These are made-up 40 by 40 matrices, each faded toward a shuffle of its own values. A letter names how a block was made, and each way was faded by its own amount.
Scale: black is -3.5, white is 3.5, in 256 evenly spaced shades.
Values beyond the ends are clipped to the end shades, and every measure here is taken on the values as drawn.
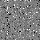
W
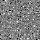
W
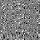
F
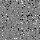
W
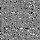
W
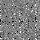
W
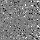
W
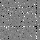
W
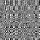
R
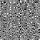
F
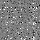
W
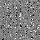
W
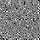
F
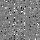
W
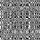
R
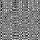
R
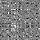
F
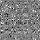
F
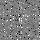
W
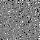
W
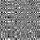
R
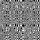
R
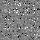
W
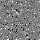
W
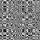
R
